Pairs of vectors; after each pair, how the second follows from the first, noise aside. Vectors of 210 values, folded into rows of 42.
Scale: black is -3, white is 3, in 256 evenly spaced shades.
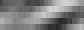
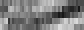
wrapped around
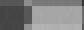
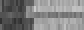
wrapped around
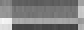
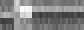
wrapped around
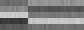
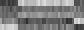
wrapped around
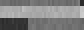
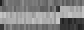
wrapped around
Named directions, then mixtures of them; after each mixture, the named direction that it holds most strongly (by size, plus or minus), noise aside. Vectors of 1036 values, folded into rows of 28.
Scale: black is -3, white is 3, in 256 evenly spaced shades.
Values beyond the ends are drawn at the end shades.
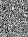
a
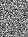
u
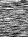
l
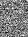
u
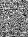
u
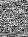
a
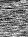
l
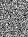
u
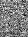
u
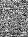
u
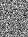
u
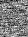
l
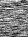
l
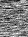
l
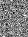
u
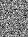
u
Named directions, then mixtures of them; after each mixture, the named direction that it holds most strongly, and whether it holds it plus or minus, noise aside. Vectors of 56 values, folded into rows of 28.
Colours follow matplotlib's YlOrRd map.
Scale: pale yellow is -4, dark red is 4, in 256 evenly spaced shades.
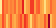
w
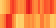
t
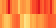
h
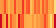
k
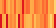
k, plus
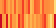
k, plus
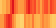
t, plus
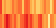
h, minus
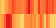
t, plus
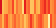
w, minus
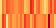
w, plus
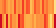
k, plus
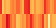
w, minus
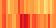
h, minus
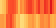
t, plus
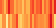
k, minus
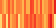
k, minus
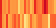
w, minus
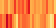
k, plus
